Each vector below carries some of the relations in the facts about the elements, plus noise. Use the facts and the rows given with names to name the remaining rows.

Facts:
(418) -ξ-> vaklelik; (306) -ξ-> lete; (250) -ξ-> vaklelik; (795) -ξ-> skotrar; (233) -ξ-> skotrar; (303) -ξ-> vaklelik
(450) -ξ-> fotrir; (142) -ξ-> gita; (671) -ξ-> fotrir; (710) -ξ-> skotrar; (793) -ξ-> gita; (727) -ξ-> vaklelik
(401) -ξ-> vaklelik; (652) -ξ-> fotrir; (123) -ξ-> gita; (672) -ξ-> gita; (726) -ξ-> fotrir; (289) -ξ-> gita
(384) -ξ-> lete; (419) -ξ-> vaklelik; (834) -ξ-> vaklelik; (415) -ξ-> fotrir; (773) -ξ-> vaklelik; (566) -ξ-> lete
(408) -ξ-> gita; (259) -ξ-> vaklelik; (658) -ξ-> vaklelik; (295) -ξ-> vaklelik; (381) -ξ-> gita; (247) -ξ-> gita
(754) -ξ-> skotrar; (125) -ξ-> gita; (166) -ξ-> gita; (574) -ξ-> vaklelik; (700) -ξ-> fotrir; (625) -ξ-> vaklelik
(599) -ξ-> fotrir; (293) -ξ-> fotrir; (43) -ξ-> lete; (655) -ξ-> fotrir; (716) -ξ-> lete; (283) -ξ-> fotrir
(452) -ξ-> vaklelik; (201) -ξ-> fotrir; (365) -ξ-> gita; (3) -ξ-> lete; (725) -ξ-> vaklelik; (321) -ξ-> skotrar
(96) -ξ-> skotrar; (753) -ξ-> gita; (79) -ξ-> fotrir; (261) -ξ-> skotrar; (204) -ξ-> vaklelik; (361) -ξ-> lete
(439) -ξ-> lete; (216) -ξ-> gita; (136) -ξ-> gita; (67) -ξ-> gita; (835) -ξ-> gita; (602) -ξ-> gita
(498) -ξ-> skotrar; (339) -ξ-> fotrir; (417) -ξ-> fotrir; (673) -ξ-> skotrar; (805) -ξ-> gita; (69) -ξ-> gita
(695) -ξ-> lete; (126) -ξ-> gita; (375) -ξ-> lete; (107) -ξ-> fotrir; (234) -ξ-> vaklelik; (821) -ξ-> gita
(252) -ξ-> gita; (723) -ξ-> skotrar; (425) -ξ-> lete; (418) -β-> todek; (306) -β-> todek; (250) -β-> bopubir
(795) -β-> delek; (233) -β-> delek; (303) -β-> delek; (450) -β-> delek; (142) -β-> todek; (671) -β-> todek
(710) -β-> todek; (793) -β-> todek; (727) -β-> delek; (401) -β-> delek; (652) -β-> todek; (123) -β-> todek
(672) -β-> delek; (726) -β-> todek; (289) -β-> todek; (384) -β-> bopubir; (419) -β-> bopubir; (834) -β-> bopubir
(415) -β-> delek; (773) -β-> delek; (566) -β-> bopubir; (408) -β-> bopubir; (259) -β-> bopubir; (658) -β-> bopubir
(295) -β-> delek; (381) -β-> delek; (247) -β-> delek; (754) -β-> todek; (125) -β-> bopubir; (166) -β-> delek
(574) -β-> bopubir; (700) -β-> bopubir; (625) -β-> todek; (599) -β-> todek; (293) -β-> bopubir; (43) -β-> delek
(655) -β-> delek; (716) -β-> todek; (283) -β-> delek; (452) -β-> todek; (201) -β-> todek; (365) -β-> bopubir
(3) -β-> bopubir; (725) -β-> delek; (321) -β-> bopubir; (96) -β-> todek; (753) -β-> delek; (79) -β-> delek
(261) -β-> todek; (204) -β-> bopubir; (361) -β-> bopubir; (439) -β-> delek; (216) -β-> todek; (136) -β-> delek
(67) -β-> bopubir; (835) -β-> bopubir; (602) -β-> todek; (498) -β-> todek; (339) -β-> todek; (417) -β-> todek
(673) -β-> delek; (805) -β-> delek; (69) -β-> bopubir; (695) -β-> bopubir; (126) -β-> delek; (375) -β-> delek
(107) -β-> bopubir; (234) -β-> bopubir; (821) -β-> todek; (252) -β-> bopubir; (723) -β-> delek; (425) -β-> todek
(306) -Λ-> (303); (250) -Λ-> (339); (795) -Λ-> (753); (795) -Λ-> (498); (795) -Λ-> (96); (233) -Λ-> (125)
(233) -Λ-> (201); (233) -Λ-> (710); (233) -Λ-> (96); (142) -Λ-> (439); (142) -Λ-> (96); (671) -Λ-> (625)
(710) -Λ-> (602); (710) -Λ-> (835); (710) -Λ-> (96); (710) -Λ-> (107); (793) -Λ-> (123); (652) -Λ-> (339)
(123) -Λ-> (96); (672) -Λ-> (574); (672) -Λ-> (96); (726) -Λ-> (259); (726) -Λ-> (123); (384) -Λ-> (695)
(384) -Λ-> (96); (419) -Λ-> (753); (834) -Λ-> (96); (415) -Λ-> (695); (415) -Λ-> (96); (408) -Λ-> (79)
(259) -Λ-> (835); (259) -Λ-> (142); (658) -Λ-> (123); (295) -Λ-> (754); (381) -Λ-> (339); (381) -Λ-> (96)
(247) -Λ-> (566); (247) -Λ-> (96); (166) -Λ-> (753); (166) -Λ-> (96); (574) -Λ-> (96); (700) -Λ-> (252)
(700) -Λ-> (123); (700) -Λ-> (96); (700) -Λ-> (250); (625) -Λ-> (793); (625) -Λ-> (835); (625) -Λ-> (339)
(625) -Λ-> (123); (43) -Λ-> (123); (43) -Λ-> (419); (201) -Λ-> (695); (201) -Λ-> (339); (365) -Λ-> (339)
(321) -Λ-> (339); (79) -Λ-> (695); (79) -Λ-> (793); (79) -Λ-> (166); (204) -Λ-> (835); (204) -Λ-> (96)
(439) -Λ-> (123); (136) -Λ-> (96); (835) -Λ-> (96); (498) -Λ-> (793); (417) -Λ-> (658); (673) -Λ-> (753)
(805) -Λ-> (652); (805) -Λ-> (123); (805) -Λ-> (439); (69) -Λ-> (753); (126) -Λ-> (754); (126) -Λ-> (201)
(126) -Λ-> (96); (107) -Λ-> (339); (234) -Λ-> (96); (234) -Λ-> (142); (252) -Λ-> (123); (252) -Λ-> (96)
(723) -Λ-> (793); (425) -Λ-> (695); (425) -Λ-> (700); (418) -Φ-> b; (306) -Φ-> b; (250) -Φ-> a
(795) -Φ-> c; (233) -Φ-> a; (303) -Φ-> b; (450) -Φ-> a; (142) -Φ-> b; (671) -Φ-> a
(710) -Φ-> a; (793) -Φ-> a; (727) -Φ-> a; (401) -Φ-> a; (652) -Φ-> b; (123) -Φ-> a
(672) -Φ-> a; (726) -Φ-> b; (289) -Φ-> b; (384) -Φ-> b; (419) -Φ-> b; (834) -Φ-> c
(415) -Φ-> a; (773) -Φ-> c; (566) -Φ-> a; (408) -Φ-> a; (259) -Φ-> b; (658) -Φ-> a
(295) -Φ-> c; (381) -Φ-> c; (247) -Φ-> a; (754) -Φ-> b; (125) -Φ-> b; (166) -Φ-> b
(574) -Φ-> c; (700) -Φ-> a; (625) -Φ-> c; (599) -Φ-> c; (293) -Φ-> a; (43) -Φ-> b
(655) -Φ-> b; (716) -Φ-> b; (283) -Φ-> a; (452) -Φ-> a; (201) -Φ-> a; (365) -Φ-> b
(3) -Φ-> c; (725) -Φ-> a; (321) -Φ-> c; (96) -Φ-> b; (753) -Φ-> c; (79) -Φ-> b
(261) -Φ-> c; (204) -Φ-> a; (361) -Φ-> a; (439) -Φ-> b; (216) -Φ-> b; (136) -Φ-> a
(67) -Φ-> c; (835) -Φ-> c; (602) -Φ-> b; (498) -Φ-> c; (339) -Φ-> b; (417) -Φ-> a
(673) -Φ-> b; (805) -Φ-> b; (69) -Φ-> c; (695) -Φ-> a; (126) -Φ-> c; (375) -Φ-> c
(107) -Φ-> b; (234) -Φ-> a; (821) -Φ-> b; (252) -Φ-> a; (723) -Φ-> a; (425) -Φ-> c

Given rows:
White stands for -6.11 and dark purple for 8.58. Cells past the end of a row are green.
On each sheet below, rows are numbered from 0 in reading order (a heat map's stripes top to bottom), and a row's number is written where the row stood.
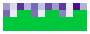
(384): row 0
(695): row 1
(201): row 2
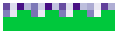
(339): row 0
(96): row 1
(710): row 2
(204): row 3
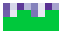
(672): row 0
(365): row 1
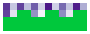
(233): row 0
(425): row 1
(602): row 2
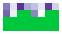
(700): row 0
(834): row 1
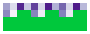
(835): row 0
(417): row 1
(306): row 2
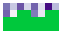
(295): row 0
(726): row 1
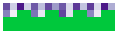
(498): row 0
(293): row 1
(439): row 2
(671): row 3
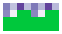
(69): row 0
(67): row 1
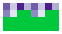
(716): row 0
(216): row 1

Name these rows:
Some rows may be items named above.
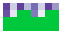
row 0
(415)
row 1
(408)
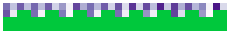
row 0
(303)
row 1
(773)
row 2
(658)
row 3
(773)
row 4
(381)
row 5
(599)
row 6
(655)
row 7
(625)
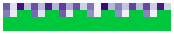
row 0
(726)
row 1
(754)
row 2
(375)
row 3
(123)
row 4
(69)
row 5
(498)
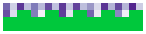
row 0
(166)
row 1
(3)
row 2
(233)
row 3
(384)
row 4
(261)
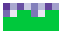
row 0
(753)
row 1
(125)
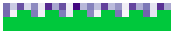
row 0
(295)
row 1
(252)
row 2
(652)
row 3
(69)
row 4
(658)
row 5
(107)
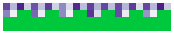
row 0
(261)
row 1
(126)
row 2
(418)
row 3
(673)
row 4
(795)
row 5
(599)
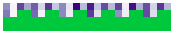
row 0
(250)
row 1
(321)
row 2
(142)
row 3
(723)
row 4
(793)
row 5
(805)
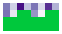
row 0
(96)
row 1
(452)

